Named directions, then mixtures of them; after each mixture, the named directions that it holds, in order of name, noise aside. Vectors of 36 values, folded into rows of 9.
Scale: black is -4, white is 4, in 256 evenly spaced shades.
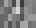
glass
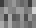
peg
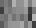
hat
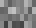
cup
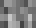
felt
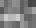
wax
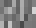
cup, glass, peg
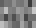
felt, peg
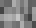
hat, wax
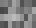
cup, felt, wax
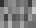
peg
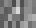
glass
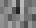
glass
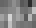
felt, peg, wax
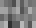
felt, glass, hat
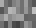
cup, wax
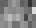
peg, wax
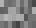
cup, wax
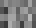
cup, felt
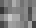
felt, hat, wax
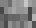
cup, hat, wax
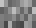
cup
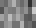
hat, peg, wax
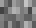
cup, hat
